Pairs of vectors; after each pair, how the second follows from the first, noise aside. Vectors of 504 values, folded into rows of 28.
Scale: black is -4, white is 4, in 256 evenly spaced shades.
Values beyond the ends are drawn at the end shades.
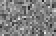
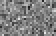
copied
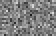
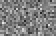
reversed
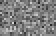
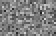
reversed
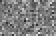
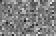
copied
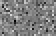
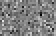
reversed
